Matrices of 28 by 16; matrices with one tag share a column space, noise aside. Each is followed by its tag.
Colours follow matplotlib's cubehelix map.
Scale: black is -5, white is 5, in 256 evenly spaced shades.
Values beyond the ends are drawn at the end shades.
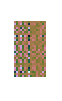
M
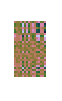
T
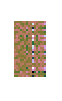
M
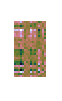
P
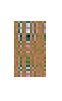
T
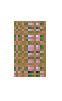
M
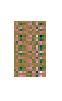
M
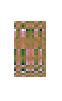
P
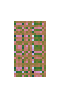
M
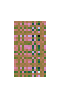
M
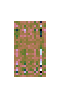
P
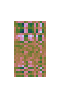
T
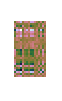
P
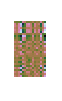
T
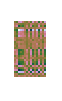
P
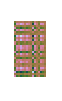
M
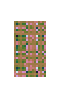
M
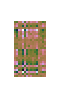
P
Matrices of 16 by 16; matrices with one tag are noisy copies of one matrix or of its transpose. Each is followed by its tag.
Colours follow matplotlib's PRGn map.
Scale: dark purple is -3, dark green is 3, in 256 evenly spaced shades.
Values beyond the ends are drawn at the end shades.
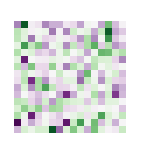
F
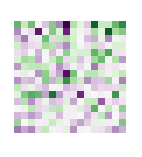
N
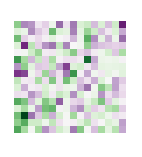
N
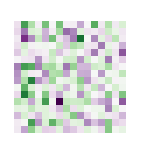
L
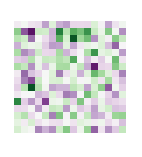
L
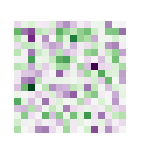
L
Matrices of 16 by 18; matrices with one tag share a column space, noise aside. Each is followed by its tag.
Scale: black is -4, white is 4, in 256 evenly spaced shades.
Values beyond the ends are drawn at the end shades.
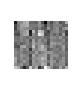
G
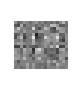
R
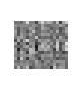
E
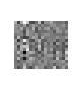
E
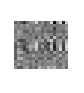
E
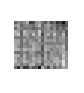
G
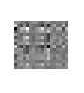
R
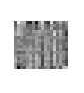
G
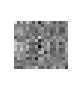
E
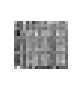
G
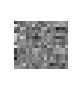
R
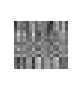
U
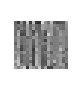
G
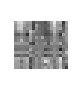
U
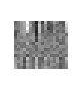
U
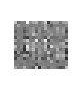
E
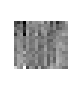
G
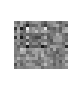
R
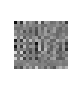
E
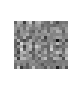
E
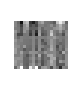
G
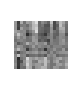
U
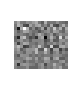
R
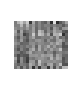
G
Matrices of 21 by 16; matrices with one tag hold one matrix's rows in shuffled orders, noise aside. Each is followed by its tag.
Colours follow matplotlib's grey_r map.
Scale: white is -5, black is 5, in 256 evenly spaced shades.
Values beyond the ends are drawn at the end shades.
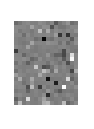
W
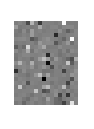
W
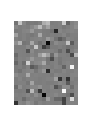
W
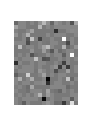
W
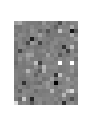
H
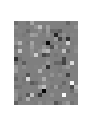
W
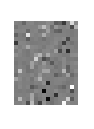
W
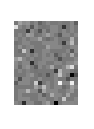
H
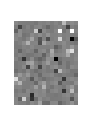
H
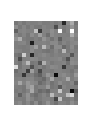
H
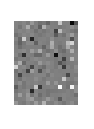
H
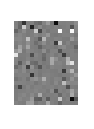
H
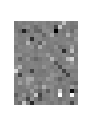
H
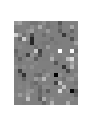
H
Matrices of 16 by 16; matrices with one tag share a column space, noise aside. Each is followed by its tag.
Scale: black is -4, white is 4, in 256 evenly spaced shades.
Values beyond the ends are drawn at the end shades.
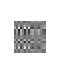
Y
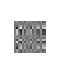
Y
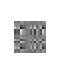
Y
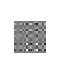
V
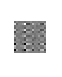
V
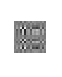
Y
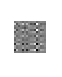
V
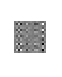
V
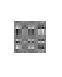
Y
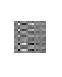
V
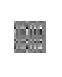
Y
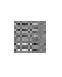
V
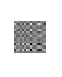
V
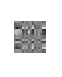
Y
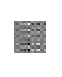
V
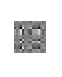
Y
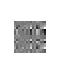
Y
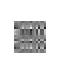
Y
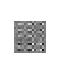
V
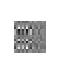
Y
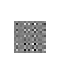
V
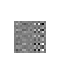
V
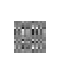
Y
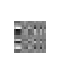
Y
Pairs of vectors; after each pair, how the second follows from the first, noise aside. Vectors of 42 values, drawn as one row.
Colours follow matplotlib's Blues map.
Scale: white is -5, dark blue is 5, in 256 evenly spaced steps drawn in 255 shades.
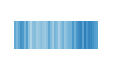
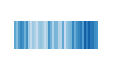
scaled up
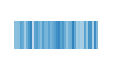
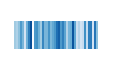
scaled up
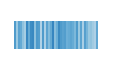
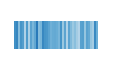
wrapped around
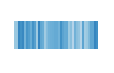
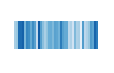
scaled up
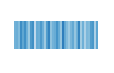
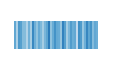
reversed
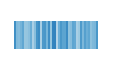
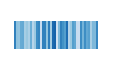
scaled up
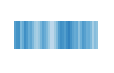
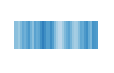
reversed
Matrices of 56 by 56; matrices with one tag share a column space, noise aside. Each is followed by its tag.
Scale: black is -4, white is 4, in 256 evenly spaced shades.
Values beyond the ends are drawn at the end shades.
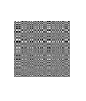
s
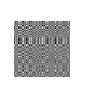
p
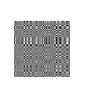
p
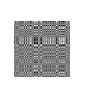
p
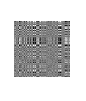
p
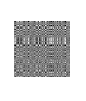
p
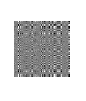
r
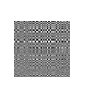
s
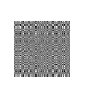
r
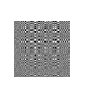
s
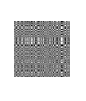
p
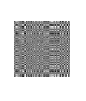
r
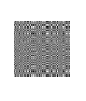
r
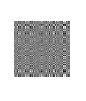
r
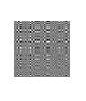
s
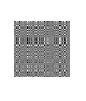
p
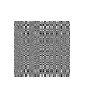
r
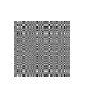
r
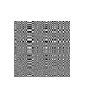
s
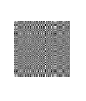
r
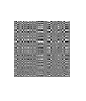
s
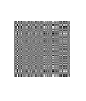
r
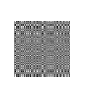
r
